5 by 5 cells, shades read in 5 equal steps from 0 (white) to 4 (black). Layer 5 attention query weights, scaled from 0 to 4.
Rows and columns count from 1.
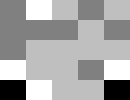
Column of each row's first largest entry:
1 1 1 4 1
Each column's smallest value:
0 0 1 1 0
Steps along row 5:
down up same up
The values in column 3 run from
1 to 2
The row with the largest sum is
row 5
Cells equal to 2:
8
